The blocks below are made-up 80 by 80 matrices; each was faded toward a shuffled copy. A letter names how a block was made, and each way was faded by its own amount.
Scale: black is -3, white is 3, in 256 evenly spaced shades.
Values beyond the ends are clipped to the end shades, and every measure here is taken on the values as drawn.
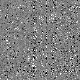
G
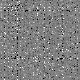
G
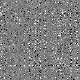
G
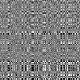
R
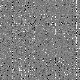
G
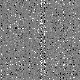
G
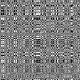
R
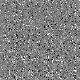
G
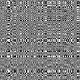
R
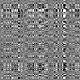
R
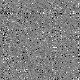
G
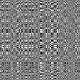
R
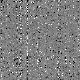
G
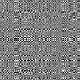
R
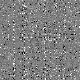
G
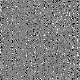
G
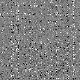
G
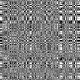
R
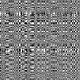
R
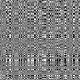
R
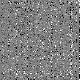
G
